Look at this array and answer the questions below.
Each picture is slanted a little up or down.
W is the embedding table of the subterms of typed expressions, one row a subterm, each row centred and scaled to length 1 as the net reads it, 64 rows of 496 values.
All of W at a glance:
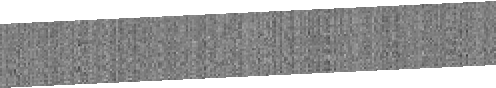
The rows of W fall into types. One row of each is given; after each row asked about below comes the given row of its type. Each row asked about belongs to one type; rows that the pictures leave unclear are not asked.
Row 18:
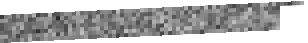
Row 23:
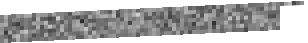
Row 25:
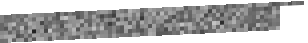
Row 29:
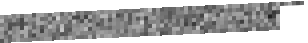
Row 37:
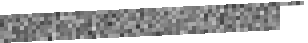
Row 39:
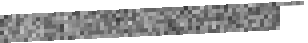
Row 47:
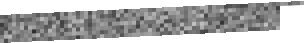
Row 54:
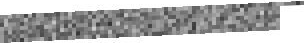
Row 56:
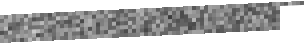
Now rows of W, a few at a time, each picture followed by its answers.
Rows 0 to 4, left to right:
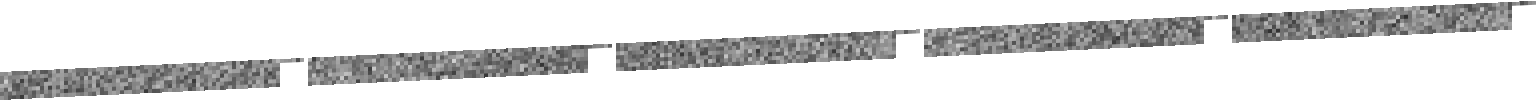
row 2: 23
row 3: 56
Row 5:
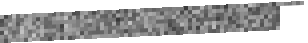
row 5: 39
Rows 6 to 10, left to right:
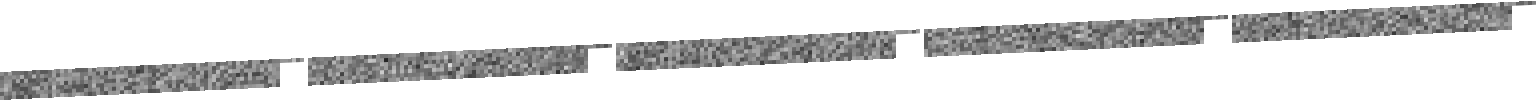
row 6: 37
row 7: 25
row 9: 54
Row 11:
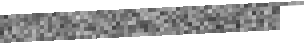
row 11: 47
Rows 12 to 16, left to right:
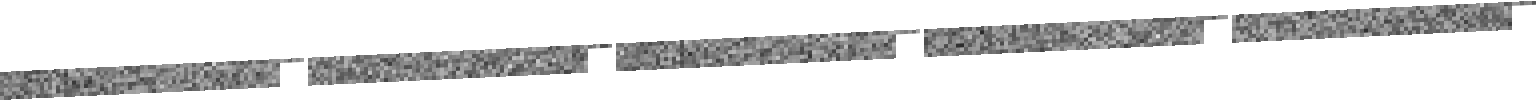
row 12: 47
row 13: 54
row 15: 47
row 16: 25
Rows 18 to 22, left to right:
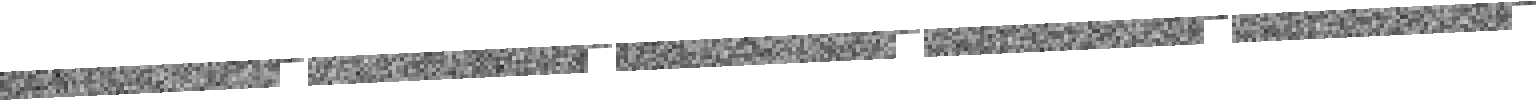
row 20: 47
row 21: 54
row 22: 54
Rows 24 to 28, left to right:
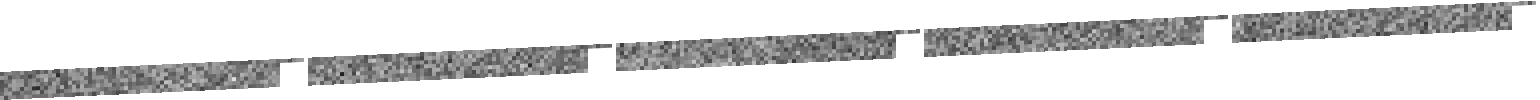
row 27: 29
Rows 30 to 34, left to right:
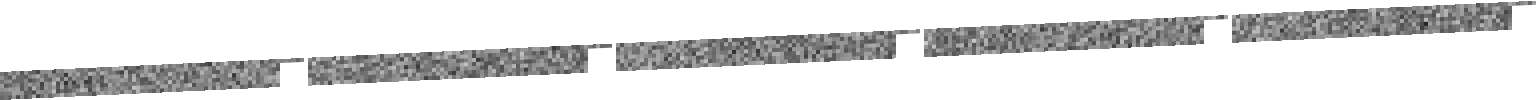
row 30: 29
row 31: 54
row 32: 39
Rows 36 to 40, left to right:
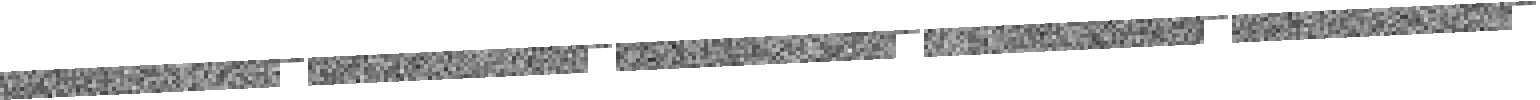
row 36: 54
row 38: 47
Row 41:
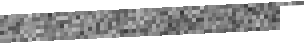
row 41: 56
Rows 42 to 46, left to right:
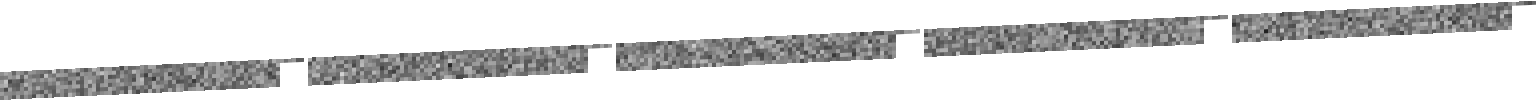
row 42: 56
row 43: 39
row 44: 47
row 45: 23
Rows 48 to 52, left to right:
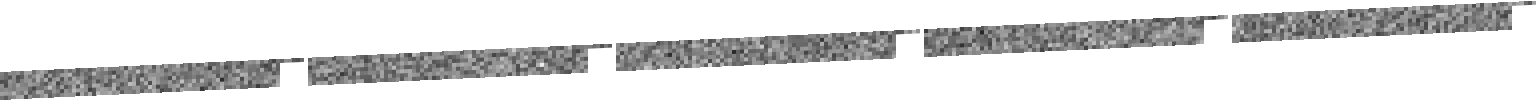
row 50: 18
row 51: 18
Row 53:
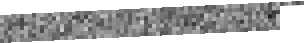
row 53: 29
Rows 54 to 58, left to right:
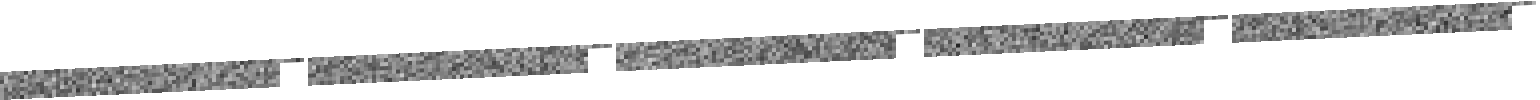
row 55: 56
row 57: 25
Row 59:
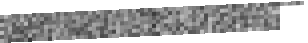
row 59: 37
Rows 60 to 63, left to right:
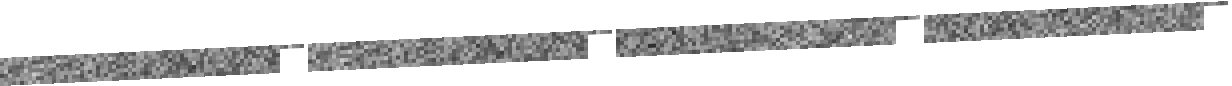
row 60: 56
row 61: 56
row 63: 29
